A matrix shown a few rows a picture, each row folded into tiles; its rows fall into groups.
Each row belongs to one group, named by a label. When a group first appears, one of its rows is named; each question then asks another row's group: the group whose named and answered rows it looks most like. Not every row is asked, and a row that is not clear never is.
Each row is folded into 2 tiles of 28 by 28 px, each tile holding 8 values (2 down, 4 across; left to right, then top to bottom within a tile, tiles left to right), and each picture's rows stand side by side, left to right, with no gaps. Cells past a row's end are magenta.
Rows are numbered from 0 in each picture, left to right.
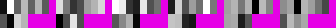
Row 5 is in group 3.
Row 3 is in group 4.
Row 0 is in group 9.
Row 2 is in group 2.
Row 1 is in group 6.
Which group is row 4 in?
4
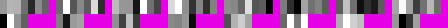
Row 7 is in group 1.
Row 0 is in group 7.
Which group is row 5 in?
3
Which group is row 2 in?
2
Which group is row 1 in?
9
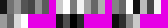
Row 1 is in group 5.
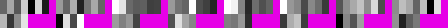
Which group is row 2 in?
2
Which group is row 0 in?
9
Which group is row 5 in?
2
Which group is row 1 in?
7
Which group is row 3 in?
3
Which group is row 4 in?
2
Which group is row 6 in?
7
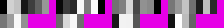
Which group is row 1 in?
3
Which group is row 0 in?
9
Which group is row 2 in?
7
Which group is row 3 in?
7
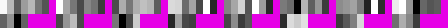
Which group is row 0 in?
5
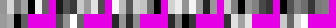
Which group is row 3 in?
5
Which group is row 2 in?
5
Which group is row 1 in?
3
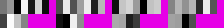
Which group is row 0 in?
3
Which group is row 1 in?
6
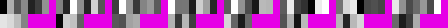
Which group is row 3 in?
2
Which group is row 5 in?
4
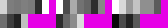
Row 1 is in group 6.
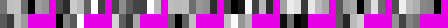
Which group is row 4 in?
3
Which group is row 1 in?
7
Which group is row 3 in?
1
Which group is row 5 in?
5
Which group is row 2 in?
4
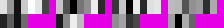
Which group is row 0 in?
5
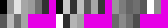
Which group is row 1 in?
9
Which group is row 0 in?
7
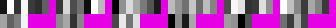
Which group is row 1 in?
4
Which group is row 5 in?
2
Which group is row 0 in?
9
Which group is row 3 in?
5
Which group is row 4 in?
4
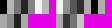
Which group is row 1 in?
6
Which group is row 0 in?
4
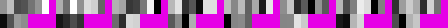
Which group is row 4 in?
6
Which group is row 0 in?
6
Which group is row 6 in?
6
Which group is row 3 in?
4
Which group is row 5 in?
9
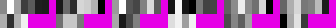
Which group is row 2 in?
1
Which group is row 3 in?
9
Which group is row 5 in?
7
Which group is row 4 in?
7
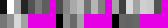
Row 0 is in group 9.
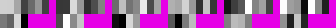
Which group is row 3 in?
1
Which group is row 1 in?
7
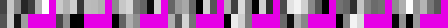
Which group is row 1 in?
5
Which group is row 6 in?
3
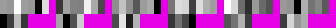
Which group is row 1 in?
1
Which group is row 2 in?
7
